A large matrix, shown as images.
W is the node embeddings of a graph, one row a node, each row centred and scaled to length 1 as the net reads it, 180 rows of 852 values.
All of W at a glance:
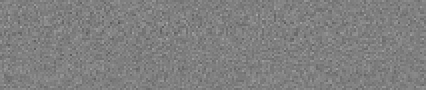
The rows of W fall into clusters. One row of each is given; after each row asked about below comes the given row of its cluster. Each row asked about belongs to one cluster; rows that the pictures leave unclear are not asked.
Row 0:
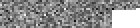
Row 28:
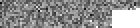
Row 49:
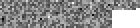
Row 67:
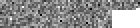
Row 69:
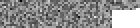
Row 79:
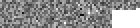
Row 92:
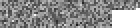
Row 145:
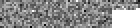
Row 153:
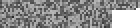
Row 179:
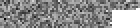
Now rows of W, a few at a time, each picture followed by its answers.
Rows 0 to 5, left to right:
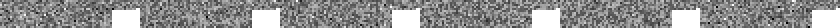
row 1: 49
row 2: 69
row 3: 145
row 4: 92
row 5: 0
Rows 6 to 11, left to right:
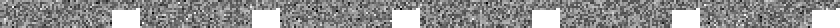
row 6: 179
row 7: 69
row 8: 28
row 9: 49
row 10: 153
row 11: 0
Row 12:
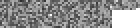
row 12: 69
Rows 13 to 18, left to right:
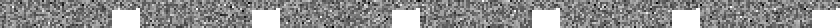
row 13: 49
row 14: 79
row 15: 145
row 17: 179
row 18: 49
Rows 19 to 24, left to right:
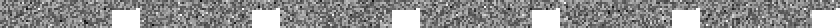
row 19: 92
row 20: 67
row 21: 0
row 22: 92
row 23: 179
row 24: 92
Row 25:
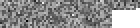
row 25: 92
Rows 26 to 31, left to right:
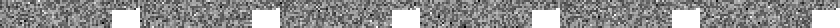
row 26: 153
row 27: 28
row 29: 179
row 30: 28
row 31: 153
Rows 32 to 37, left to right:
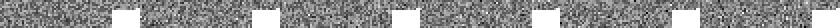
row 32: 145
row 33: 67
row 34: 153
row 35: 67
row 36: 179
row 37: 153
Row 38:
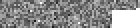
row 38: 153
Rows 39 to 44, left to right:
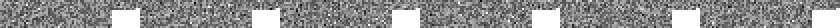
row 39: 92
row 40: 67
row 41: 145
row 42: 67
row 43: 79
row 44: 49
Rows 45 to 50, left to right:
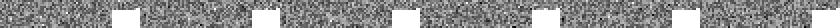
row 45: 67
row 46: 49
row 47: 49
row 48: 145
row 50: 153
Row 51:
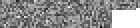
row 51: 153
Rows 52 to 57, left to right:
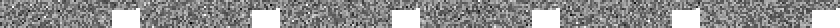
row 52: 179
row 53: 92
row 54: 92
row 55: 179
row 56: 67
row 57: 0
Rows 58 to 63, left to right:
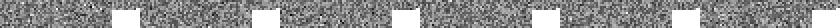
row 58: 79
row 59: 69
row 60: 67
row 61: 79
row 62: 67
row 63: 0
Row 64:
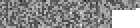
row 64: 69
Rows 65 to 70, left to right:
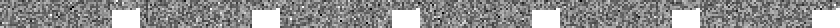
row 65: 69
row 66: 69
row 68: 79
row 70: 28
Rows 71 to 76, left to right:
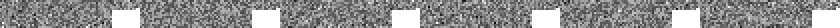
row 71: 69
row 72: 79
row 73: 92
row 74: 67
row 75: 179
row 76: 49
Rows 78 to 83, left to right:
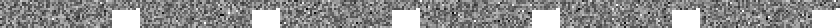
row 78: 49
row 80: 92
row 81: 179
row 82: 79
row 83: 49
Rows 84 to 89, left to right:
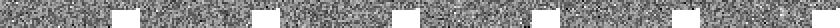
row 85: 92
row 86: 179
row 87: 153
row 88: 28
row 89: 79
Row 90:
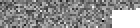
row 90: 28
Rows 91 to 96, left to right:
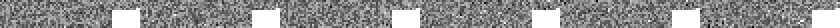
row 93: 69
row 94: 67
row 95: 179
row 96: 145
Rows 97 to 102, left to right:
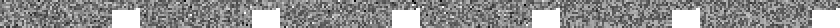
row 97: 145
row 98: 69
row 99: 179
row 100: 69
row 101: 28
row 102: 49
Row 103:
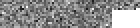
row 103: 0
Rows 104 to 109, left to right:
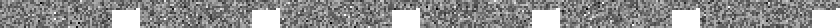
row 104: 153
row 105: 0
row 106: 92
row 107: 179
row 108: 92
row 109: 49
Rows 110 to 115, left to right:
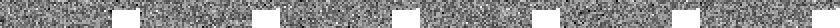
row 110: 49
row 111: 28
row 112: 69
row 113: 79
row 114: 179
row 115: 28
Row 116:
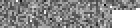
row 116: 69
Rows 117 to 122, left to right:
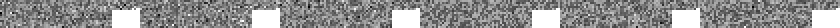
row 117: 28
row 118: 145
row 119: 49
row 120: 179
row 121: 153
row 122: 179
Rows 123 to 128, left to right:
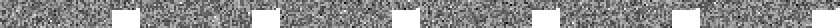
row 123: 92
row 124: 153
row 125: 67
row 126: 92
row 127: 49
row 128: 28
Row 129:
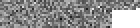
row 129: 0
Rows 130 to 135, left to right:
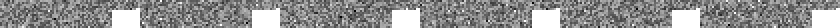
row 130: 179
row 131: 69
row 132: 0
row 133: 49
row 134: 92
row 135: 179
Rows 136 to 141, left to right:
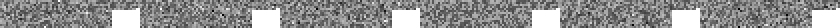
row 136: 179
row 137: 79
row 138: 49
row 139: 179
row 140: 92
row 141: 92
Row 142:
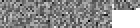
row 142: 67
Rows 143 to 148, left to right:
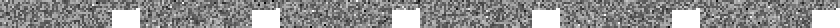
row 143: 179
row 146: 49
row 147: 0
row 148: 153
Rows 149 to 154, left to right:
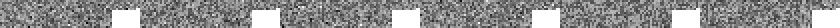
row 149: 0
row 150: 92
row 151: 69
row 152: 0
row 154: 69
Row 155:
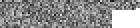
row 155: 79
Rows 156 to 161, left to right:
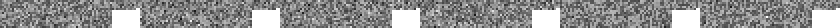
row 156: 153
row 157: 49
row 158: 79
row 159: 28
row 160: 153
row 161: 49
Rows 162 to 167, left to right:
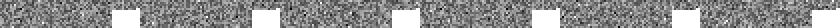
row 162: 79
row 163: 49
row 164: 69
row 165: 79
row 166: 67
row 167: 92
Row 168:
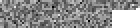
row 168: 179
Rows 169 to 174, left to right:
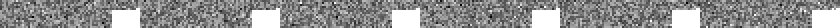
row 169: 153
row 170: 92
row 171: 67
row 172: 0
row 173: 28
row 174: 28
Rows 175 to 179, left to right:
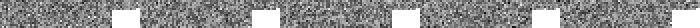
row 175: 69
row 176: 92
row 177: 49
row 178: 145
